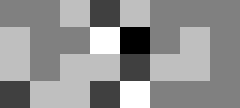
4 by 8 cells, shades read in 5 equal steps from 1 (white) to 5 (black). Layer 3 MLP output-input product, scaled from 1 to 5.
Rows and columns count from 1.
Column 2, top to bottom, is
3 3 3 2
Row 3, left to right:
2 3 2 2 4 2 2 3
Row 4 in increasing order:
1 2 2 3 3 3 4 4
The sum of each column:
11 11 9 11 12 11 10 12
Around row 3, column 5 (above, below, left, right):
5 1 2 2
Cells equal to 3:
14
